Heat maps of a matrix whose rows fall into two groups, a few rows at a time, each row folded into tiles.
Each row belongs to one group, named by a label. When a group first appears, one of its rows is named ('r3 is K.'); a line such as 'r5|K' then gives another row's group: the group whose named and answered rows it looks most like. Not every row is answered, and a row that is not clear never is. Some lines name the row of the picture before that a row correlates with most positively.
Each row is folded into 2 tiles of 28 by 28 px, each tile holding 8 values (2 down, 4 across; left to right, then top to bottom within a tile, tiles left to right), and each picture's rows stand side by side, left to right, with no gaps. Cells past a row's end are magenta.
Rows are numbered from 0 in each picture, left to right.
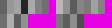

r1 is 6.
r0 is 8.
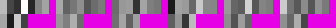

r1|6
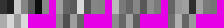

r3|8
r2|6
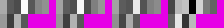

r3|8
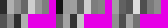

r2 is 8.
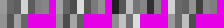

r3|6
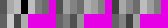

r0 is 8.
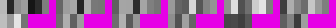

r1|8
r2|8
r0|6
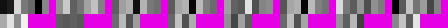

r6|6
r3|8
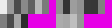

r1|6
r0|6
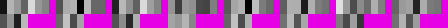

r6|6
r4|8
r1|8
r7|8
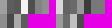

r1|6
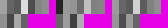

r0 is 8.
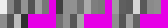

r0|6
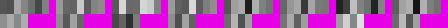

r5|8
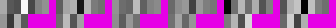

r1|8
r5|8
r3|8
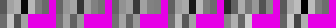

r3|8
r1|8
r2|8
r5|8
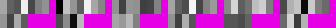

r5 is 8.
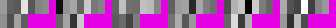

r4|8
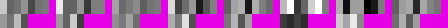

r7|8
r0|6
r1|6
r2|6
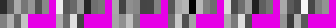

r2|6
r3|8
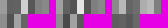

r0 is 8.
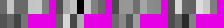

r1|8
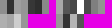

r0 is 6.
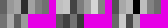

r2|8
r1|6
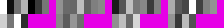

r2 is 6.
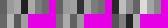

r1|8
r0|8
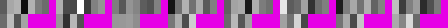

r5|6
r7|6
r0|8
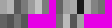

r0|6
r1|8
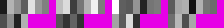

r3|8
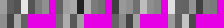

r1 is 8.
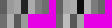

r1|8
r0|8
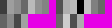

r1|8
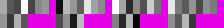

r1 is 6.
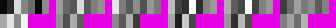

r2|6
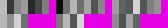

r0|6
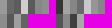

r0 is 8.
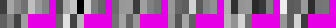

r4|6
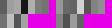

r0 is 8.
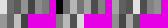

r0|6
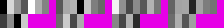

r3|8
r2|6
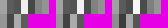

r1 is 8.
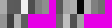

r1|8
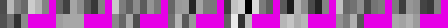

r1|6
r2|6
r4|8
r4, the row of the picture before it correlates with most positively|1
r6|6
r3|8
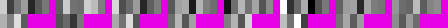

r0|6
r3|8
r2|6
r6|8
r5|6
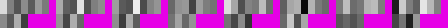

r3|8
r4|6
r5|8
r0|6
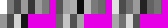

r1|8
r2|6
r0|6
